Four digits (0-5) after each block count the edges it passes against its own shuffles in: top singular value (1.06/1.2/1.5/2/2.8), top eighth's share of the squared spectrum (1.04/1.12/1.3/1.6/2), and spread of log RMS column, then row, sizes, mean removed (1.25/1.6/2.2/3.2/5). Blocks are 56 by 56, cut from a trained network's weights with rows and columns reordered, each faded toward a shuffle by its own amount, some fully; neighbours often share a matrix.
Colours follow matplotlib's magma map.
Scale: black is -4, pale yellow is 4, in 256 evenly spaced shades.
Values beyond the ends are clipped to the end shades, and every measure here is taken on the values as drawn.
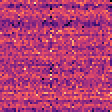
4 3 1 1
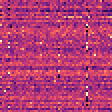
4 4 2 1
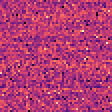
2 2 0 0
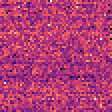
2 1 0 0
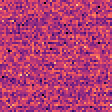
3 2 0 0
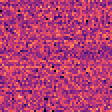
2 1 0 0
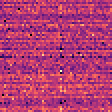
4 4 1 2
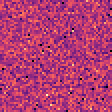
0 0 0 0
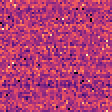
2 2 0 0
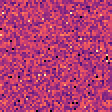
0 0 0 0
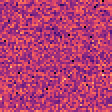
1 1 0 0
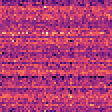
4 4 1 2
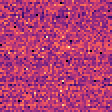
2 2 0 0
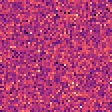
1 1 0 0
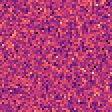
0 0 0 0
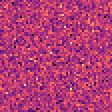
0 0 0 0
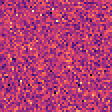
1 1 0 0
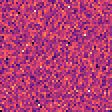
0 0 0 0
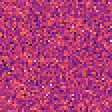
0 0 0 0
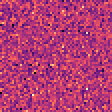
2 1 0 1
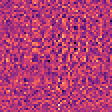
4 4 2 2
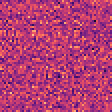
4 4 2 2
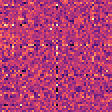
4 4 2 2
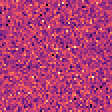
0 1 0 0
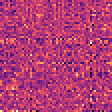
4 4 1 2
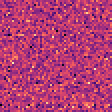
2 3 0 1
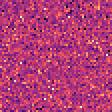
0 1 0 0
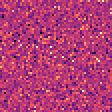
1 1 0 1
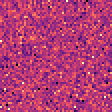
1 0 0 0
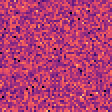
0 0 0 0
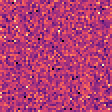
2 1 1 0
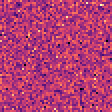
1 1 0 0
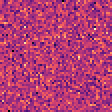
2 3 0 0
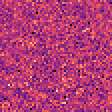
2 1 0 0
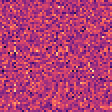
3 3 1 1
